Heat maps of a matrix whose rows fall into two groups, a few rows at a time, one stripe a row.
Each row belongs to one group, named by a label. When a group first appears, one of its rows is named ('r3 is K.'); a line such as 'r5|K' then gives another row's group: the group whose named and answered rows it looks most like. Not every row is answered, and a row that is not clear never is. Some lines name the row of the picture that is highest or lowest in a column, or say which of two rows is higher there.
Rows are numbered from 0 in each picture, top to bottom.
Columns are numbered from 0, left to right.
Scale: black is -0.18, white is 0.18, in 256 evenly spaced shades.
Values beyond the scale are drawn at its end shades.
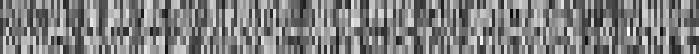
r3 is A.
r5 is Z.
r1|Z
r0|Z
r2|Z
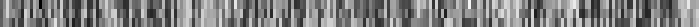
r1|A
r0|A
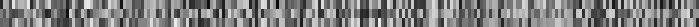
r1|A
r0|Z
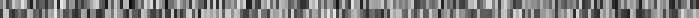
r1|A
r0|Z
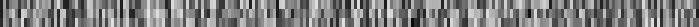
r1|Z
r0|Z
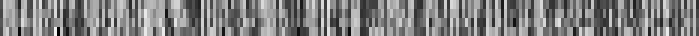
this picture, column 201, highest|3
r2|Z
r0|Z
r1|Z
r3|Z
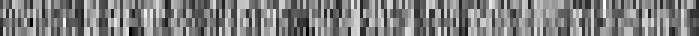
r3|Z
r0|Z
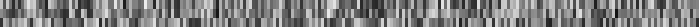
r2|Z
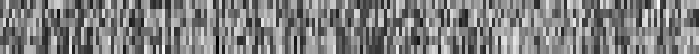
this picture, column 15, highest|1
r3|A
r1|Z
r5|A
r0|A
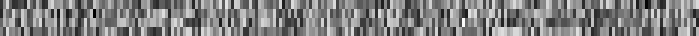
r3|A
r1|Z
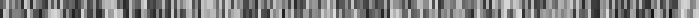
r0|A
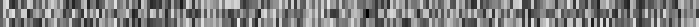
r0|A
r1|Z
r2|A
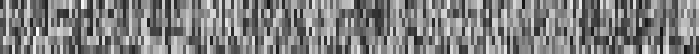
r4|Z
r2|A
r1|A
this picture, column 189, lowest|2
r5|Z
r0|A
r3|A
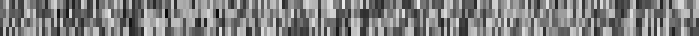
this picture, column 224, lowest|3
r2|Z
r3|Z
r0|A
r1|A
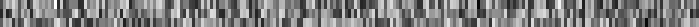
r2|A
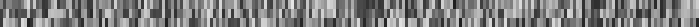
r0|A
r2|Z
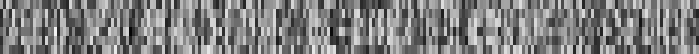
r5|A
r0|A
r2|Z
